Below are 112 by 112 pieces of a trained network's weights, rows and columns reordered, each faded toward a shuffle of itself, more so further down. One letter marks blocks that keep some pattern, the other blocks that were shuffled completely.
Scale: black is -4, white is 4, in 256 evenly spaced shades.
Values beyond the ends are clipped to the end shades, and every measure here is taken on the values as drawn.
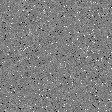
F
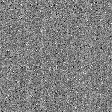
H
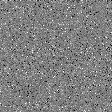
H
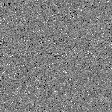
H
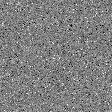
F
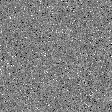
F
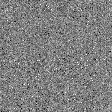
H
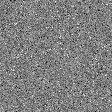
F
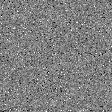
H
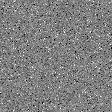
F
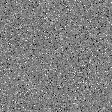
F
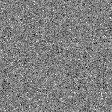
H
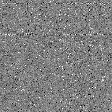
H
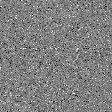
H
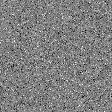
H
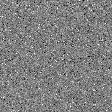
H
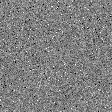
F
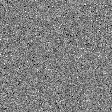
H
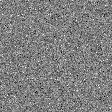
F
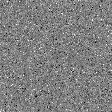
H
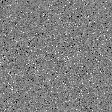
H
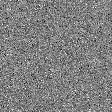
F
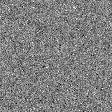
H
